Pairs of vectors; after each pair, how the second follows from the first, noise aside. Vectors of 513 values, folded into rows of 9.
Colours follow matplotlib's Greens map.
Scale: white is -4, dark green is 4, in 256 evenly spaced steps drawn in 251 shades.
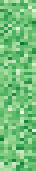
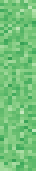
shrunk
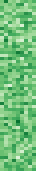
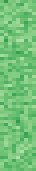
shrunk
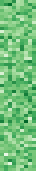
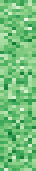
wrapped around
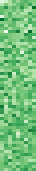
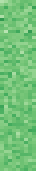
shrunk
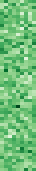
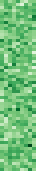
wrapped around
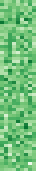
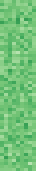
shrunk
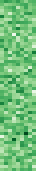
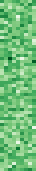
wrapped around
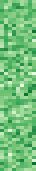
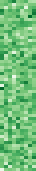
wrapped around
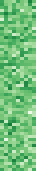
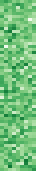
wrapped around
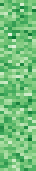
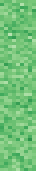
shrunk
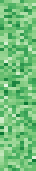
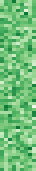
wrapped around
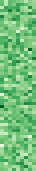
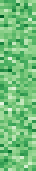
wrapped around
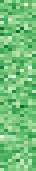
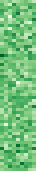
wrapped around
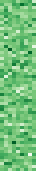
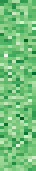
wrapped around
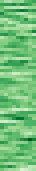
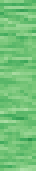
shrunk
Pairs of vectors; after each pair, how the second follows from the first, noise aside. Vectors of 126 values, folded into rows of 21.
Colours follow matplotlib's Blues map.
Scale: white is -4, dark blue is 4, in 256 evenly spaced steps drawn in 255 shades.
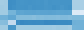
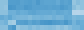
shrunk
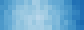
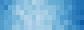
copied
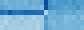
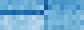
copied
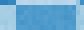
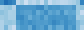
copied
